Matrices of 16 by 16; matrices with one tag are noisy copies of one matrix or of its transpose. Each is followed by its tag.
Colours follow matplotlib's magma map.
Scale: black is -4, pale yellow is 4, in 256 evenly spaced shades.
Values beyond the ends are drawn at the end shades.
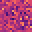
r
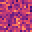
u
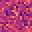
r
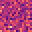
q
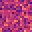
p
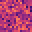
u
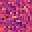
r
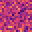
q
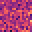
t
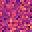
t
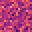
q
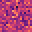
r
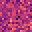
t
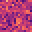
u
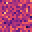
q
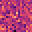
r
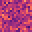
q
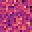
u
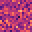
t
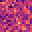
u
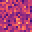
u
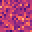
u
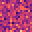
t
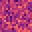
p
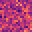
p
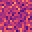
q
